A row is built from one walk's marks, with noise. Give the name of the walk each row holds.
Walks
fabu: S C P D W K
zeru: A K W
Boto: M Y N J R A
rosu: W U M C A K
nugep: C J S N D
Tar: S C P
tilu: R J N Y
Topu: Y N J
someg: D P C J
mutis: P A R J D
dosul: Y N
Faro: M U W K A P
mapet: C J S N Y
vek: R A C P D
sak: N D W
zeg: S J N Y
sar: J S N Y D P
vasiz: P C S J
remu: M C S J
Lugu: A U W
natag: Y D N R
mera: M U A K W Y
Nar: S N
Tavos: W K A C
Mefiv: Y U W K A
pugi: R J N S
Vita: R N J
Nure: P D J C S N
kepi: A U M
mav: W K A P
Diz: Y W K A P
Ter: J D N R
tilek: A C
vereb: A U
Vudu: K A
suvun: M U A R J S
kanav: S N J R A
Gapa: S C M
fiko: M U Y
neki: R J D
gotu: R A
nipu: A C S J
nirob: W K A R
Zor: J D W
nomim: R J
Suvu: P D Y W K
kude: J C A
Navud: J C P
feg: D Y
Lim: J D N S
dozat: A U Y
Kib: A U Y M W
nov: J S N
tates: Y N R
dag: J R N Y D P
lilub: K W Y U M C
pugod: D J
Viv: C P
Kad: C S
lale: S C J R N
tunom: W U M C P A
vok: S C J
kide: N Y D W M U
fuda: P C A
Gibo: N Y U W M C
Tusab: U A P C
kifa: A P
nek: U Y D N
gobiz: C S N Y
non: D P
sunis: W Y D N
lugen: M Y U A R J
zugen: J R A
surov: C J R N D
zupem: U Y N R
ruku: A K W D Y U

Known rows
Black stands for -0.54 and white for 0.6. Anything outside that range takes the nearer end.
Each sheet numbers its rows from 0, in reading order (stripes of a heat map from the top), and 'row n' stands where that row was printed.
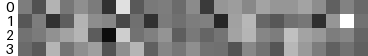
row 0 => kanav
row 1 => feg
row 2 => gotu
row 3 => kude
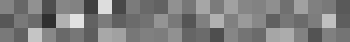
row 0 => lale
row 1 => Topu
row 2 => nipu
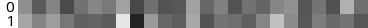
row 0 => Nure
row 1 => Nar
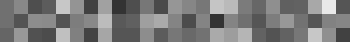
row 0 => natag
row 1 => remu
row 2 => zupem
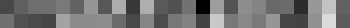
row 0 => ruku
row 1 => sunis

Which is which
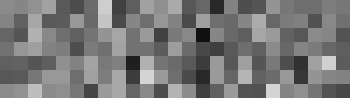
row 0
Gapa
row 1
nov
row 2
Tavos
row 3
Tusab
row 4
kide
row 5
Kib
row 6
tilek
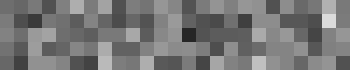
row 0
zeg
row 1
non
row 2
kifa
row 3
vok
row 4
nirob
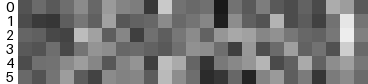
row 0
lilub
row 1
Suvu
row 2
dag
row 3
someg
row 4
lugen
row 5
Faro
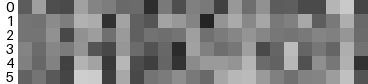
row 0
nek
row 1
Boto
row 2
mapet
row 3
vek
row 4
surov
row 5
tilu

